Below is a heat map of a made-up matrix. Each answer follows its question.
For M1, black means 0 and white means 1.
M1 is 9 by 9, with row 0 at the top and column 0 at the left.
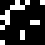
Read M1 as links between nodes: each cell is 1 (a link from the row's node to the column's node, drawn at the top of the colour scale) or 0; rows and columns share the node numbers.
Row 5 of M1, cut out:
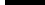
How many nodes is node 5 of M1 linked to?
1
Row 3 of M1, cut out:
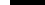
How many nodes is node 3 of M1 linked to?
2
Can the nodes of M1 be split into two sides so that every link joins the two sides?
yes
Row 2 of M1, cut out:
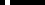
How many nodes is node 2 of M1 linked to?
1
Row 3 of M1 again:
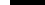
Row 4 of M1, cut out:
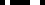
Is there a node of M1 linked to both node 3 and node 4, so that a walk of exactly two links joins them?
yes
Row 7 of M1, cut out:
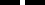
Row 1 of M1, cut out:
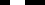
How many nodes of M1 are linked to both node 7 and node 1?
1
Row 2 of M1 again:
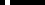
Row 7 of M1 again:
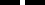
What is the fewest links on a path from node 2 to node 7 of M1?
3
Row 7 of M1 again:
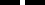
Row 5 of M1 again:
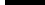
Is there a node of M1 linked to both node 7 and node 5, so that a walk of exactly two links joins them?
no
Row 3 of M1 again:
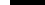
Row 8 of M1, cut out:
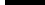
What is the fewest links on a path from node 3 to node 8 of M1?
2
